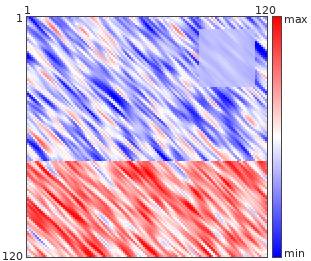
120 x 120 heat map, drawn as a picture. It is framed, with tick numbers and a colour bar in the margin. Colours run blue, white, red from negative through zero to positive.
The top right is the calmest part. The grain runs diagonally down to the right. An odd patch, calmer than its surroundings, sits in the top right. A horizontal seam about 60% of the way down splits the table, and the bottom part is higher.
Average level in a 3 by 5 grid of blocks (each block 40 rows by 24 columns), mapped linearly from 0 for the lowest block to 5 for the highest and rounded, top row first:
0 1 0 0 0 | 2 1 1 1 1 | 5 5 5 5 5
